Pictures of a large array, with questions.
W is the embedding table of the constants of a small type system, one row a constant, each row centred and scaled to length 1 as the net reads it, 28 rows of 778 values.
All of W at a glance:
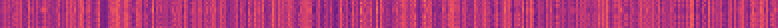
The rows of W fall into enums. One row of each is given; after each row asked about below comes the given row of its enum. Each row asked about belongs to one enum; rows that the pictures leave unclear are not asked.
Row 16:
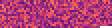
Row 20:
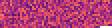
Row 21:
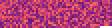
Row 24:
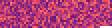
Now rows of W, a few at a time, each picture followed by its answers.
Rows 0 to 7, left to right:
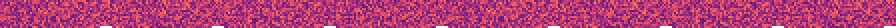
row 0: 24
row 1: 16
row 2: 21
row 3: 20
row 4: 24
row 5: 16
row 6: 21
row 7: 16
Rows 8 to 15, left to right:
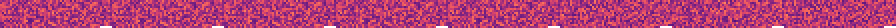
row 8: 21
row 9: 21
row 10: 21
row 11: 21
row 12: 21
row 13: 20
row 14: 24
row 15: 20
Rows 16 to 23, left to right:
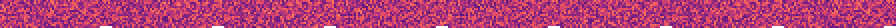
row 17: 24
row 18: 24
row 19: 20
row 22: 24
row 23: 16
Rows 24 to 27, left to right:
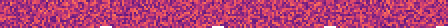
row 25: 20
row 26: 21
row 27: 16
